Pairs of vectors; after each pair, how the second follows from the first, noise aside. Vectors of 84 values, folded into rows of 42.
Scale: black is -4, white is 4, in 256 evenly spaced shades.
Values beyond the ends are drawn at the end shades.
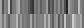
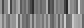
copied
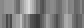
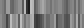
sign-scrambled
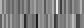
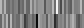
copied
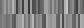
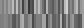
sign-scrambled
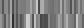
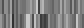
copied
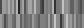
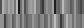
copied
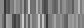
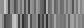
sign-scrambled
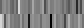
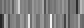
sign-scrambled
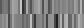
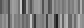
copied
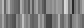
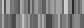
copied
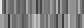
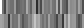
copied
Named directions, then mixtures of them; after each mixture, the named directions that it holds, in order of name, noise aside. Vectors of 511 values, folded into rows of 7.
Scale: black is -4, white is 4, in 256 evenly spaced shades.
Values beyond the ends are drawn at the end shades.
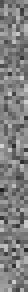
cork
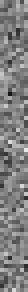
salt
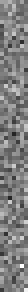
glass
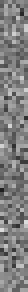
cork, glass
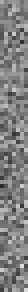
glass, salt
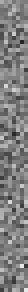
glass, salt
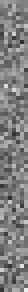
glass, salt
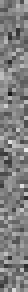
salt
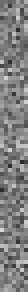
cork, salt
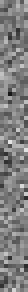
salt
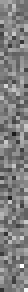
glass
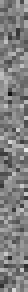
salt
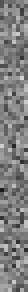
cork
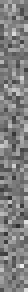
cork, glass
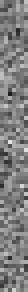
salt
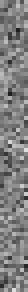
salt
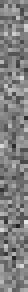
cork, glass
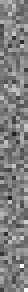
glass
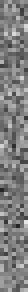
cork, glass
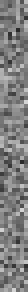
cork, salt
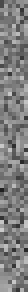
cork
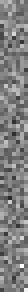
glass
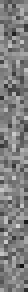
cork, glass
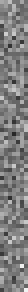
glass
